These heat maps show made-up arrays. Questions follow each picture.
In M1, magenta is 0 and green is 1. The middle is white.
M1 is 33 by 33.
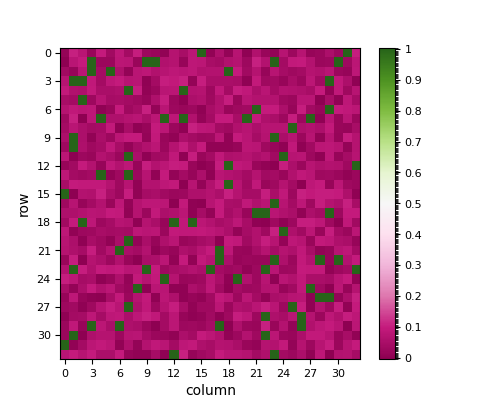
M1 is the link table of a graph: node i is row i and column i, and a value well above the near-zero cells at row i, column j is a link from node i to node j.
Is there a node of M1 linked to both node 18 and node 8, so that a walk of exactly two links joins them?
no
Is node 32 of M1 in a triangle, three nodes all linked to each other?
no
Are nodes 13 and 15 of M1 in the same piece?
no
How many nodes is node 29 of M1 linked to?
4
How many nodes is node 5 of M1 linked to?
1
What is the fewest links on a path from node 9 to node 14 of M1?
5
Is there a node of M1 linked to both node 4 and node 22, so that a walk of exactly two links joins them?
no
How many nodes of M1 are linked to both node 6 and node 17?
2
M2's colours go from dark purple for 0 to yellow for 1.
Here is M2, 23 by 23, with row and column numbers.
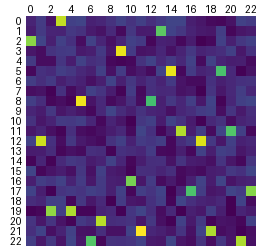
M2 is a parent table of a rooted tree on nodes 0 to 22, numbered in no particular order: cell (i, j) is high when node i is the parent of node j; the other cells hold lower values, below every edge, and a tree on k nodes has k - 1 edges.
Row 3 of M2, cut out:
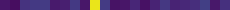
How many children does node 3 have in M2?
1
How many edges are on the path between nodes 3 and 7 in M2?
12
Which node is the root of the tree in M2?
8
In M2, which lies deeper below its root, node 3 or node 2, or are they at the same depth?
node 3
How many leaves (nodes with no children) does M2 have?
9
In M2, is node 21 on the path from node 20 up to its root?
yes
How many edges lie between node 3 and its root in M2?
5
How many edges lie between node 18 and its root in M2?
5
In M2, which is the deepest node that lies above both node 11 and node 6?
22
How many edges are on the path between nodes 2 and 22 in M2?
6
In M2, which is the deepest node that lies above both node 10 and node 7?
17
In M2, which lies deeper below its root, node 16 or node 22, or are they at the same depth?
the same depth
